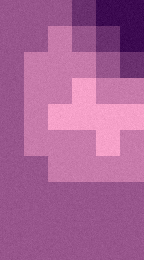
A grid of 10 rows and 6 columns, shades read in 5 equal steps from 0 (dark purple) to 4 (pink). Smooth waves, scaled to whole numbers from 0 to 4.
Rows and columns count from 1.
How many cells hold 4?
6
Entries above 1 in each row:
3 4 5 6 6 6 6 6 6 6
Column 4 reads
1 2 3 4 4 3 3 2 2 2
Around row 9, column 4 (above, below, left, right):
2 2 2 2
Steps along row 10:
same same same same same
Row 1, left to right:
2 2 2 1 0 0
